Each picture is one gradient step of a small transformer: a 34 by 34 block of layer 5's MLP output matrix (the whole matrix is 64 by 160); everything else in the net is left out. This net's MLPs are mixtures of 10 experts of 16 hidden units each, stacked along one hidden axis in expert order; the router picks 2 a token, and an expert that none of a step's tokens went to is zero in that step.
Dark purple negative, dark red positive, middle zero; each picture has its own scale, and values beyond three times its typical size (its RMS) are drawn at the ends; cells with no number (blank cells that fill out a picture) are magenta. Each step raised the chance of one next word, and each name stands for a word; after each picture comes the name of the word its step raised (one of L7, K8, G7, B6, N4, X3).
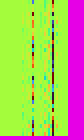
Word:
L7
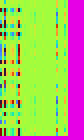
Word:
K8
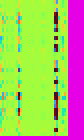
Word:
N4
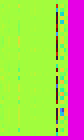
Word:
N4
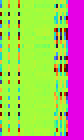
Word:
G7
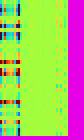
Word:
K8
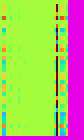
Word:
L7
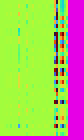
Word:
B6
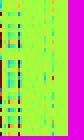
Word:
B6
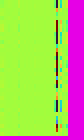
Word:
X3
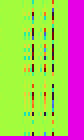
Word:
G7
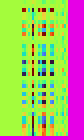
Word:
K8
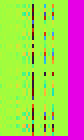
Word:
B6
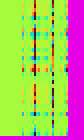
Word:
G7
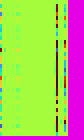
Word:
L7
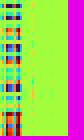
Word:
L7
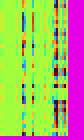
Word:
X3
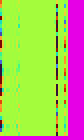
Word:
B6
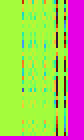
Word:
X3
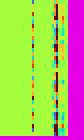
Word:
L7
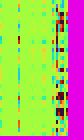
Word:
N4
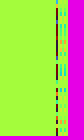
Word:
G7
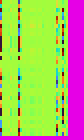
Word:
N4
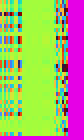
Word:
X3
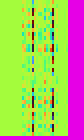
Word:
G7
